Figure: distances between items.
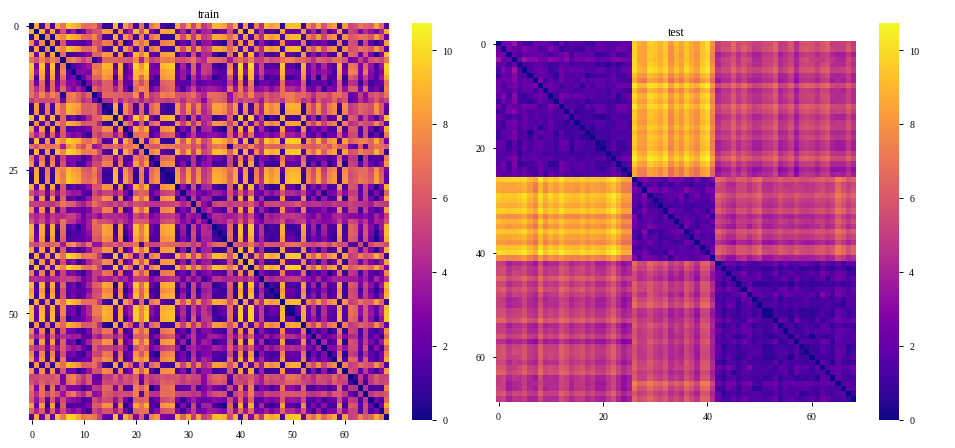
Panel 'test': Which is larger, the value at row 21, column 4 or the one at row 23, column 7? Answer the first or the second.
the second
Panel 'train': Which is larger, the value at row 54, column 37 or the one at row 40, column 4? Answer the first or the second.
the first
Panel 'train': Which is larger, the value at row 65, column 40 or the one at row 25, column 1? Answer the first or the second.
the second
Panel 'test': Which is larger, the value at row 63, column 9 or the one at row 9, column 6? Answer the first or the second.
the first
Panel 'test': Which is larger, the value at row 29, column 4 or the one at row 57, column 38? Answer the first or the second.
the first
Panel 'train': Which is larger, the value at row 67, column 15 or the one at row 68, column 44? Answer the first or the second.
the first
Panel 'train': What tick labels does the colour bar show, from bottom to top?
0, 2, 4, 6, 8, 10
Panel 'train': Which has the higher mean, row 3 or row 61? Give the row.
61
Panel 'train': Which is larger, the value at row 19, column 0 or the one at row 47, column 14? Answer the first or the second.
the second
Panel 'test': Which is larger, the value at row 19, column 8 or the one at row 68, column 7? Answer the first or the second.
the second
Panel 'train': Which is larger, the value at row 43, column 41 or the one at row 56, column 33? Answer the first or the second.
the second
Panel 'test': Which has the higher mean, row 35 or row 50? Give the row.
35
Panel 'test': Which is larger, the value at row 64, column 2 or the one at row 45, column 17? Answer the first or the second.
the second
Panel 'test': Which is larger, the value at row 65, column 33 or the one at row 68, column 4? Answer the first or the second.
the first
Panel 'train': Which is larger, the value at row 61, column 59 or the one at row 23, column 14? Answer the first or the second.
the second
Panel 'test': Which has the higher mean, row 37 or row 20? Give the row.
37
